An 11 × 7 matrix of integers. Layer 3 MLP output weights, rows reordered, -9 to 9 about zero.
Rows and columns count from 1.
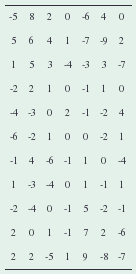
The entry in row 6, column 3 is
1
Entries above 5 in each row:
1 1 0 0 0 0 0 0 0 1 1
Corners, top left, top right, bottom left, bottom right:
-5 0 2 -7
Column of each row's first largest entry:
2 2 2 2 7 3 2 1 5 5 5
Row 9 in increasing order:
-4 -2 -2 -1 -1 0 5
